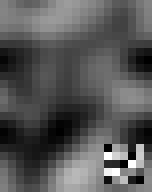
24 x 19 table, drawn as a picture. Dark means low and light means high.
Stripes: none. Odd patch: rougher, in the bottom right. Roughest part: bottom right.
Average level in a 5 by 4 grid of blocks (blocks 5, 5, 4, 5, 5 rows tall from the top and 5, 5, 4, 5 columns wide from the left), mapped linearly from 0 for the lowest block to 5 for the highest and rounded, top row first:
4 4 3 3 / 1 2 3 1 / 2 1 2 4 / 0 0 2 2 / 2 4 5 4
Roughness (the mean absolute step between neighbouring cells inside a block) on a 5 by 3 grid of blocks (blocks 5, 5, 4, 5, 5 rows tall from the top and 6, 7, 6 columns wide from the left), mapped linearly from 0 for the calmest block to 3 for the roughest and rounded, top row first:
0 0 0 / 0 0 0 / 0 0 0 / 0 0 1 / 0 0 3
